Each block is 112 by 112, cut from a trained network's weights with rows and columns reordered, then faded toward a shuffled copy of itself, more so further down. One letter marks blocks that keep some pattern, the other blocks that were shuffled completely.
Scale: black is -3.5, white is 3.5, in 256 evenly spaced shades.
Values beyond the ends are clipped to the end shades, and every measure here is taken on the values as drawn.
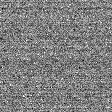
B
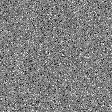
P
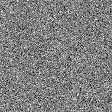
P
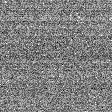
B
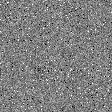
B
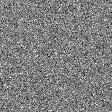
P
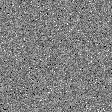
P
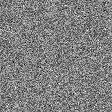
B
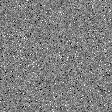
B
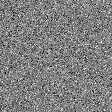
P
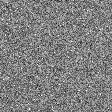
P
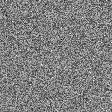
B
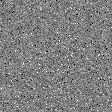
P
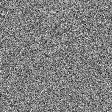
P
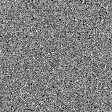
P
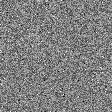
P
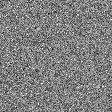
P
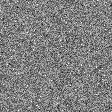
P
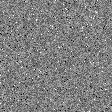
P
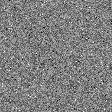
P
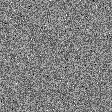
B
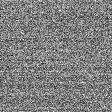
B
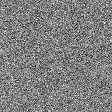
P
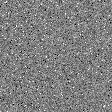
P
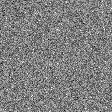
P
